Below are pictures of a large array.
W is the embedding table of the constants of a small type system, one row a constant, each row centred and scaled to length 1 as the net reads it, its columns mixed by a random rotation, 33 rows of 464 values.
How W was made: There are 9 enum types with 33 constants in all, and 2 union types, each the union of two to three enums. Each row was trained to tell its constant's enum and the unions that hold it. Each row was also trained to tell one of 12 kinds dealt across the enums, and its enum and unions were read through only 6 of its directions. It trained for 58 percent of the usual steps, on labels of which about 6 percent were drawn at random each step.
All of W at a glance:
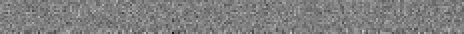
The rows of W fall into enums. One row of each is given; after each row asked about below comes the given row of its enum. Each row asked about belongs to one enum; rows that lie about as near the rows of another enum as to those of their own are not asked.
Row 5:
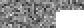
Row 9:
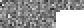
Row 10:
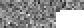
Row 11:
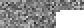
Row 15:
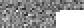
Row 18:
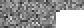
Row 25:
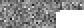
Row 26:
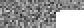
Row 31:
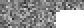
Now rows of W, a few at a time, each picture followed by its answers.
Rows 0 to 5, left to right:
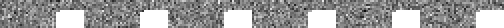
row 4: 25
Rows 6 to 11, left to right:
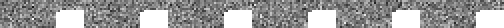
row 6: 31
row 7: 5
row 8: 5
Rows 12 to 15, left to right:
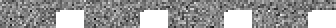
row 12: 25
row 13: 25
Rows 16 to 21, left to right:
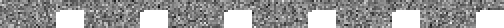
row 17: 26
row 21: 25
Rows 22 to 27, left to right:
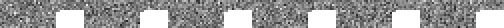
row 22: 5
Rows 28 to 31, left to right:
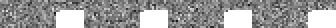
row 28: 5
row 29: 31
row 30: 31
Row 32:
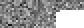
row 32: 10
